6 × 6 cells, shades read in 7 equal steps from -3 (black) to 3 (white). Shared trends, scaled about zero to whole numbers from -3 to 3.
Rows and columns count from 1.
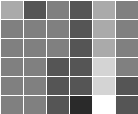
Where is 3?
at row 6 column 5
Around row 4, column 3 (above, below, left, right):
0 -1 0 -1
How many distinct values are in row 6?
4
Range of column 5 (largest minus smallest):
2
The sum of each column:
1 -1 -3 -7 10 -2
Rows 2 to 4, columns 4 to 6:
-1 1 0 | -1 1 0 | -1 2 0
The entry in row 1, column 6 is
0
